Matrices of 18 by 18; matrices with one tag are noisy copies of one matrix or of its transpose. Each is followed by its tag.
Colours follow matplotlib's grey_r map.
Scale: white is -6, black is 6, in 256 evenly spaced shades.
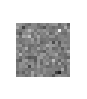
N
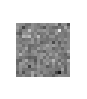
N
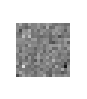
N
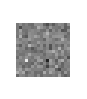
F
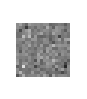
N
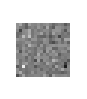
N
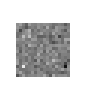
N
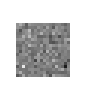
N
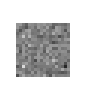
N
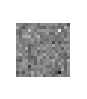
N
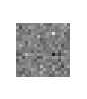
F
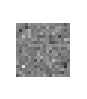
N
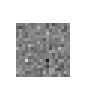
F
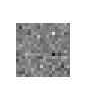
F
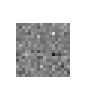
F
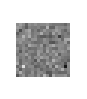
N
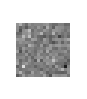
N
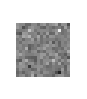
N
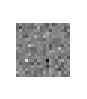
F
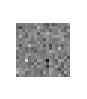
F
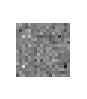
N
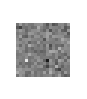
F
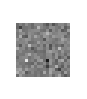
F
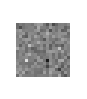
F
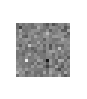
F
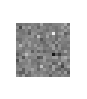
F
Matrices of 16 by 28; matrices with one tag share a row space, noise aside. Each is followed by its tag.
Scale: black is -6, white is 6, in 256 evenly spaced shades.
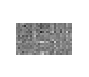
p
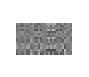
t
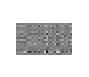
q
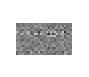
t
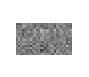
p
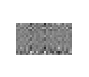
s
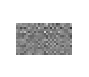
q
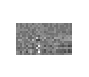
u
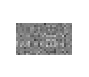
t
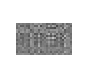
t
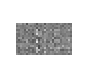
u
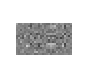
t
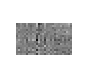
u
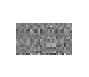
t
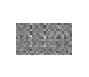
s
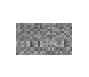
t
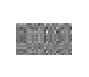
q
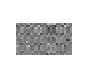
t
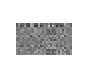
t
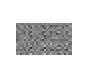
s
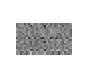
s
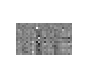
u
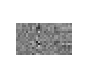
u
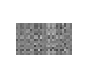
t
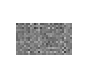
t
